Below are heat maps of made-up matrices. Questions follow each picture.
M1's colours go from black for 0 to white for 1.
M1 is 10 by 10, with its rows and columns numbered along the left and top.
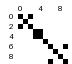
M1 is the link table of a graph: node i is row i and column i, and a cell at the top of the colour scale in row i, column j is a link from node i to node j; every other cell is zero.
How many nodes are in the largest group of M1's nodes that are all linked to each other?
7
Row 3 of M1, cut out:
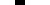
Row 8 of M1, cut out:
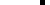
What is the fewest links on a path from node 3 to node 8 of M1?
1
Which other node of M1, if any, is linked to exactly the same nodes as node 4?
node 3
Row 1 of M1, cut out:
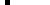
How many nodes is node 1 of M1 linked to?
9
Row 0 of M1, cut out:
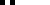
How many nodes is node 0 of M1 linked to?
8
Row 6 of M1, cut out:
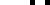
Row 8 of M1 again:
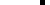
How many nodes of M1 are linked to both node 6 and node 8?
7
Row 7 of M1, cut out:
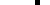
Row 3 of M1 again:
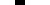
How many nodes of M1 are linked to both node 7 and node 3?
7
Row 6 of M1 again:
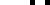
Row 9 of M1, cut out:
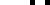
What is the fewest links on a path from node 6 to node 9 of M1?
2
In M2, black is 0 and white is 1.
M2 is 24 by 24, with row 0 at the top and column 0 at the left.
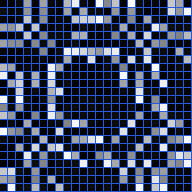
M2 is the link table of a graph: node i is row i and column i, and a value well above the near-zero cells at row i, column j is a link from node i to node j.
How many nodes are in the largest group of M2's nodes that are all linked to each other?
2
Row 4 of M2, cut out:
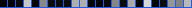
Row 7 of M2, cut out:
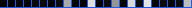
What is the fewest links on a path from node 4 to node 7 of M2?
2
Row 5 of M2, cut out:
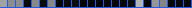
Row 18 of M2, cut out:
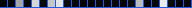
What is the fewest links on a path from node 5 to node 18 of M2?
2
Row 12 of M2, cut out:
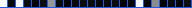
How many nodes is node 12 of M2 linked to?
5
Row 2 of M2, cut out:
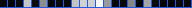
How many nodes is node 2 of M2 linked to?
9
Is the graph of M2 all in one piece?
yes
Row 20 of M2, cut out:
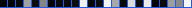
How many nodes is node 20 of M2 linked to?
10
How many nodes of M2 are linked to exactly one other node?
0
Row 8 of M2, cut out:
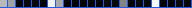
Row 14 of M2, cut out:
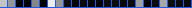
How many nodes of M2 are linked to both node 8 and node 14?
4
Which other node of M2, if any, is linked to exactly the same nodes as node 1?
none
